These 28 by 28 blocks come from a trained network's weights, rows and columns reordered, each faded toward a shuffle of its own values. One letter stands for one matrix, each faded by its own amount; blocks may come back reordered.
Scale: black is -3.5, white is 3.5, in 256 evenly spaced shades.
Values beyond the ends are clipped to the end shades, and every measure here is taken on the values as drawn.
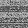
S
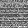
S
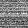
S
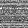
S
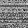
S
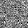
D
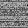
S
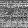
S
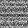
S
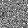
D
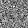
D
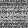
S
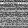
S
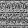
S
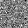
D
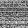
S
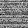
S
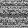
S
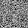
D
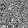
D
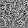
D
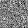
D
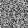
D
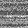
S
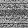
S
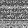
S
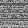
S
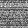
S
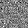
D
